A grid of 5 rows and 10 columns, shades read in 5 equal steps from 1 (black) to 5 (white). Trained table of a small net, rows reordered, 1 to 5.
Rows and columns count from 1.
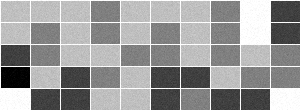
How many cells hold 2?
11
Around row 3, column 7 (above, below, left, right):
4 2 3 3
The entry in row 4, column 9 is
3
